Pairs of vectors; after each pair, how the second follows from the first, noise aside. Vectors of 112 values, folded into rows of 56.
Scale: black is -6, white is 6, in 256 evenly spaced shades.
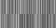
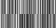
scaled up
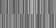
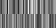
scaled up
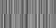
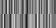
scaled up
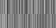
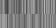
sign-scrambled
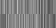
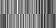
scaled up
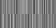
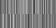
copied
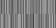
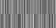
negated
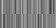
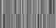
copied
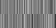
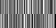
scaled up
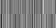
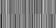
copied
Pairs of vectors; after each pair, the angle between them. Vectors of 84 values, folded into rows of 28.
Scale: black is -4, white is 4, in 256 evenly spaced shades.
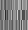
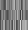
partly aligned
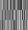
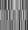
partly opposed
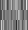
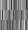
partly opposed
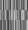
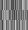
partly opposed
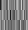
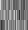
partly opposed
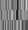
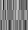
partly opposed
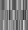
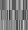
nearly parallel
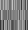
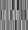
orthogonal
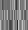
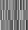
partly aligned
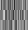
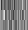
nearly parallel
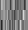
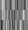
nearly parallel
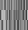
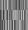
orthogonal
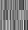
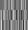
partly opposed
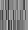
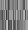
nearly parallel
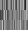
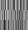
partly opposed
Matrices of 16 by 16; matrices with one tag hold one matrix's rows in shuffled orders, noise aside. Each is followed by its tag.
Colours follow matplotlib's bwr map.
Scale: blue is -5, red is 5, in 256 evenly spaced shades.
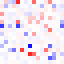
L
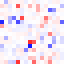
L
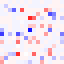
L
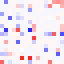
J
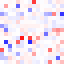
J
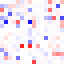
J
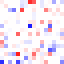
L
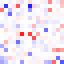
J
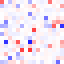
J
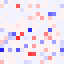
L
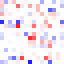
L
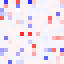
J
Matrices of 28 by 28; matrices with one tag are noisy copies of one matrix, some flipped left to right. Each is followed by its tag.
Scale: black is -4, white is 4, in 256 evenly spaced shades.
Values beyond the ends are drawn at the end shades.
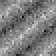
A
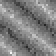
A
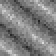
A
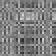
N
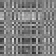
N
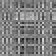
N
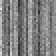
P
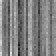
P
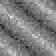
A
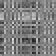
N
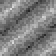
A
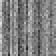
P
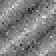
A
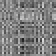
N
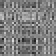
N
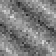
A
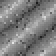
A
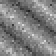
A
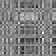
N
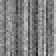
P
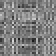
N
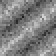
A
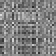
N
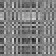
N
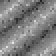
A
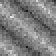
A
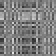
N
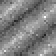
A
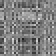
N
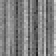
P
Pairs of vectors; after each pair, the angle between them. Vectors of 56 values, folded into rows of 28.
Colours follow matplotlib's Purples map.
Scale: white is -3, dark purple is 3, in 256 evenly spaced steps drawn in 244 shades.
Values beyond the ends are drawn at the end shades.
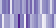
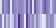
nearly parallel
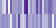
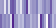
partly aligned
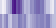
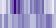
nearly parallel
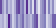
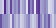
partly opposed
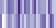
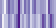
nearly parallel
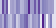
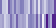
nearly opposite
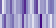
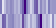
nearly parallel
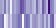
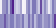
partly opposed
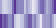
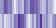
nearly opposite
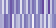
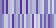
nearly opposite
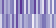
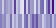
nearly opposite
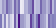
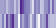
nearly opposite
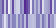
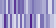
partly opposed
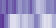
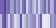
partly aligned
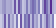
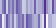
orthogonal
